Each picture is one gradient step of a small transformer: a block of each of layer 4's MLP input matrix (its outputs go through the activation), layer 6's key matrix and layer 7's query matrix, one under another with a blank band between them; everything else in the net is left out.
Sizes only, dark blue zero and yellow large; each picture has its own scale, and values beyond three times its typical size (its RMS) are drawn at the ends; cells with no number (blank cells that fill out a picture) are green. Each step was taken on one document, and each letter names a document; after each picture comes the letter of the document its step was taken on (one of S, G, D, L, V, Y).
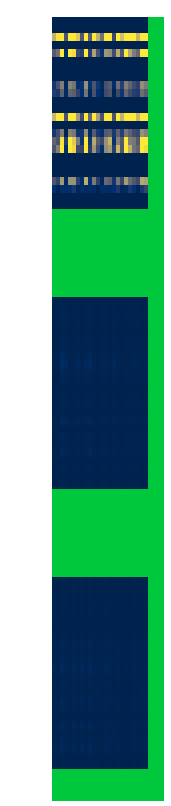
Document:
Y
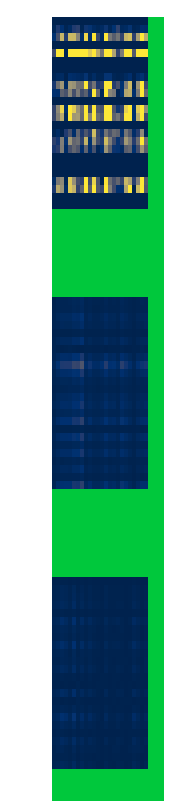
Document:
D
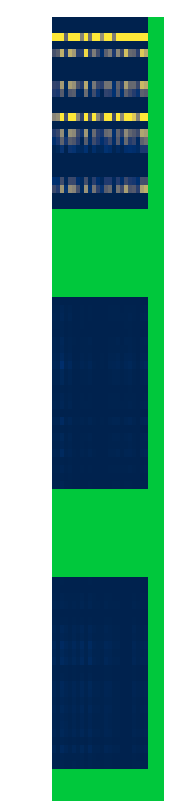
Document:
Y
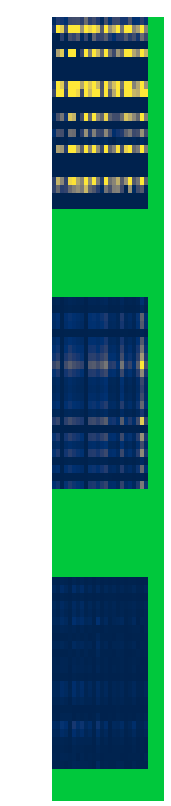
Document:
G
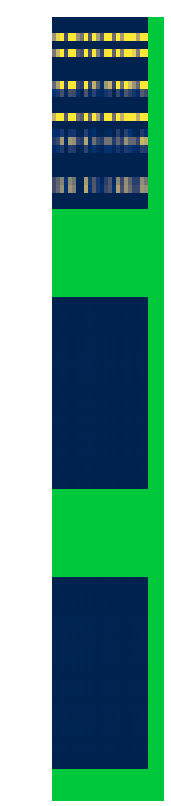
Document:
Y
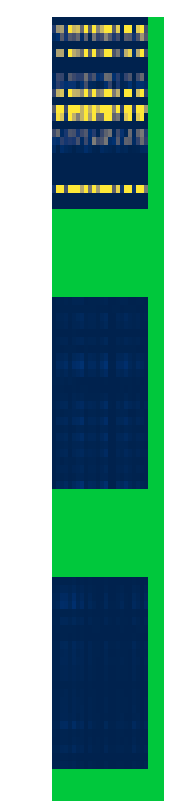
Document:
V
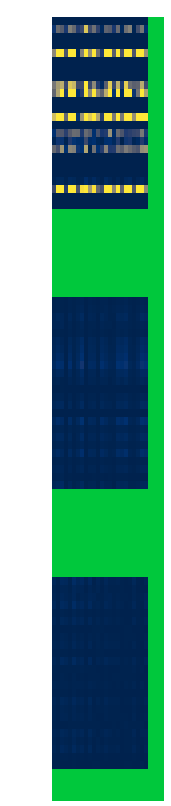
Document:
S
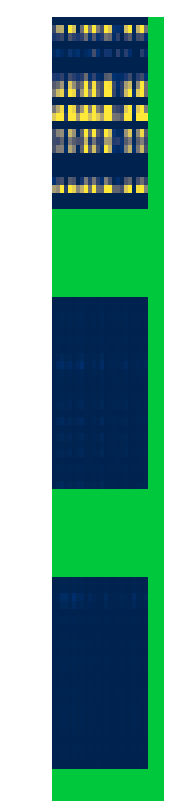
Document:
V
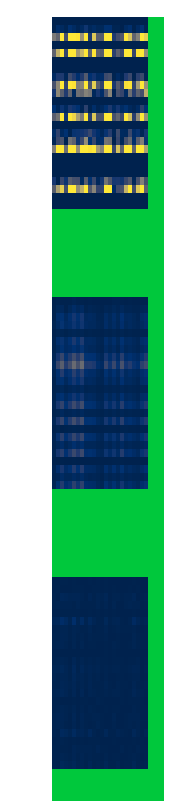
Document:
D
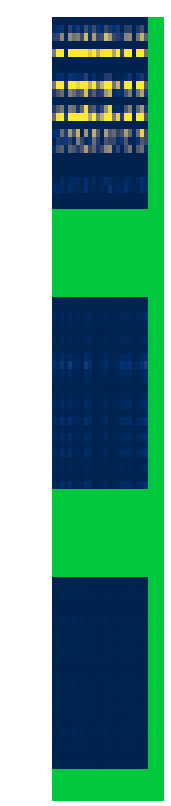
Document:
D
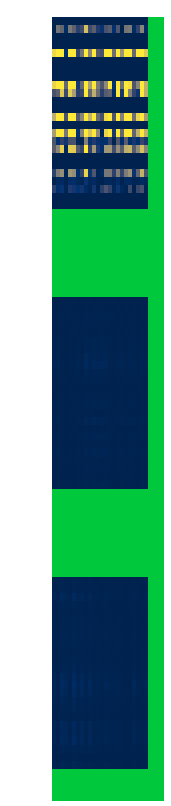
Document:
S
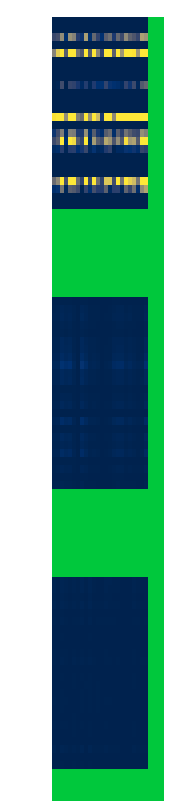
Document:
Y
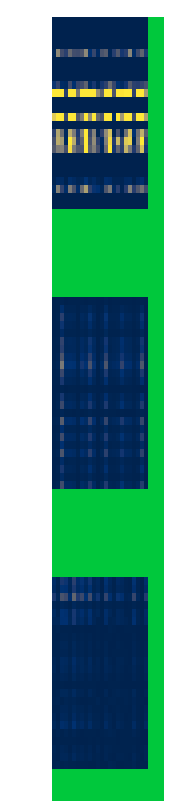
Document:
S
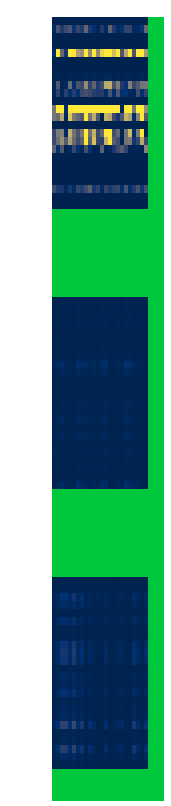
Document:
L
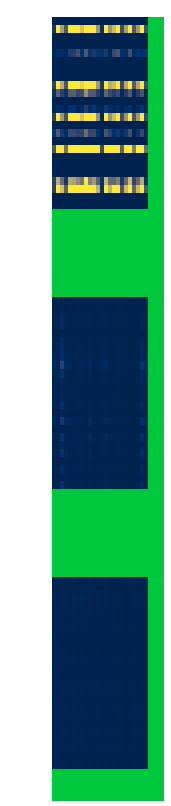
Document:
G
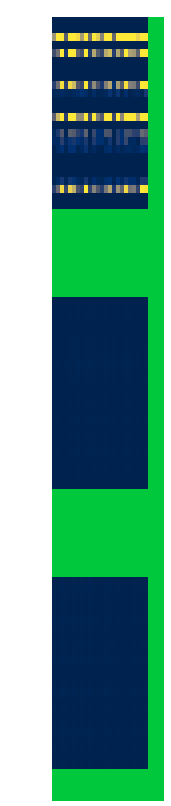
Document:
Y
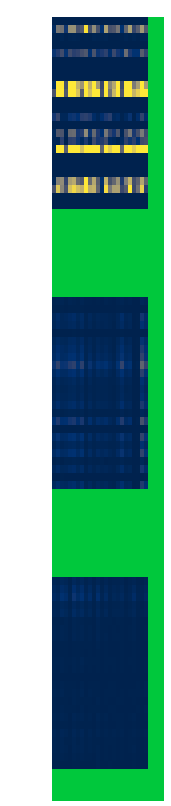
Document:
G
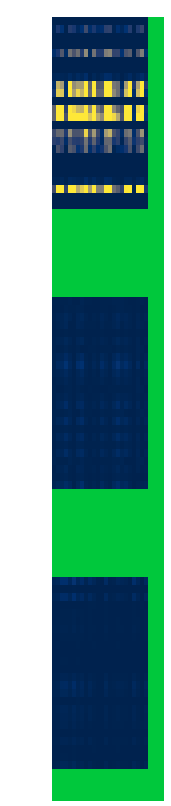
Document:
L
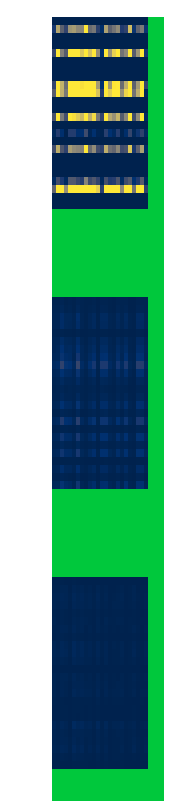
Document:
G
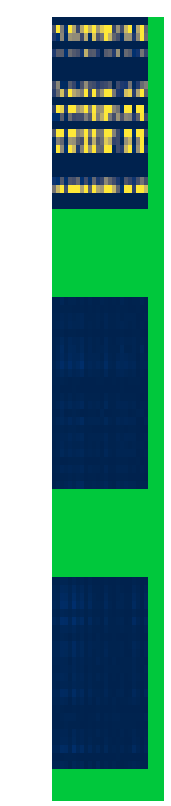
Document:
L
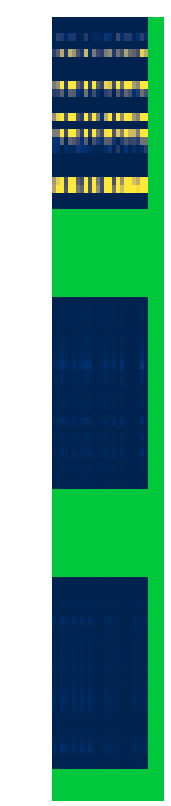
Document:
Y
